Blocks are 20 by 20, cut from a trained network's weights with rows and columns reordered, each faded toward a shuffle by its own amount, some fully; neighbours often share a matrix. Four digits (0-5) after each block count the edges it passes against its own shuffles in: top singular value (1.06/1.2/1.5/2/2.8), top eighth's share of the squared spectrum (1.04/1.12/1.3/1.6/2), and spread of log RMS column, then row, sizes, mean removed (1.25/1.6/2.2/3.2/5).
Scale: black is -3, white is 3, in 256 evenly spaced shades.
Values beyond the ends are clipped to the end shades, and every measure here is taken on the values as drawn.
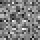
2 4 1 1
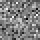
0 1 0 0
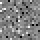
0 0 0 0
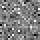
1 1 0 0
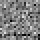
1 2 1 1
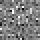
1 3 2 0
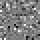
0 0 0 0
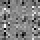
2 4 3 0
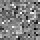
0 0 0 0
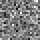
0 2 0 0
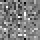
2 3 2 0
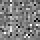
0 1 1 1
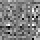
2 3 3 1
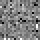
2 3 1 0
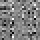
2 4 3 0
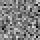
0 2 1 0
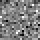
0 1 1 0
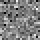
0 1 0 0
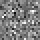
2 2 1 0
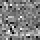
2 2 1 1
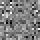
2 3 2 0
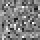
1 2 1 0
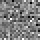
1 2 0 1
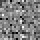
1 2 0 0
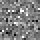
1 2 0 0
